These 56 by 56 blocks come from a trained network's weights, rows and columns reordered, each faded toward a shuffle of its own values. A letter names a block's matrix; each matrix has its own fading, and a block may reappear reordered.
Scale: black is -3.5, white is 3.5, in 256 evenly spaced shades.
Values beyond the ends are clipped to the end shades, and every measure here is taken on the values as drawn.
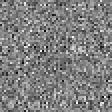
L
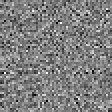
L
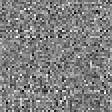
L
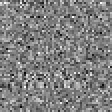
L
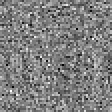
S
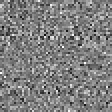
L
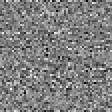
L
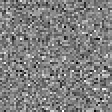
L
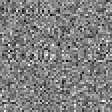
L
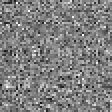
L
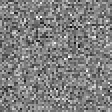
S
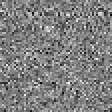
L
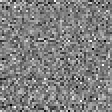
L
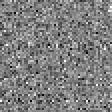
S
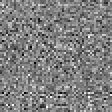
L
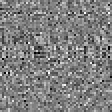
L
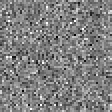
S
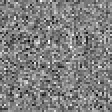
S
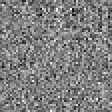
S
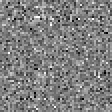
S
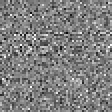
L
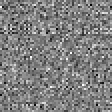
L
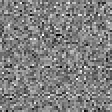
L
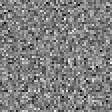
L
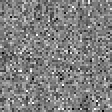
S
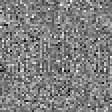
S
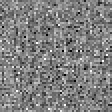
S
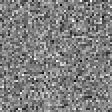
S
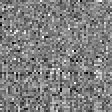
S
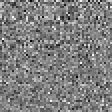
L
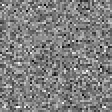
S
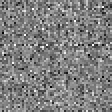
S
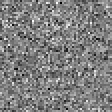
S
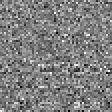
L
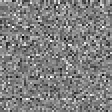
L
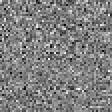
L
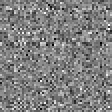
L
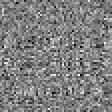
L
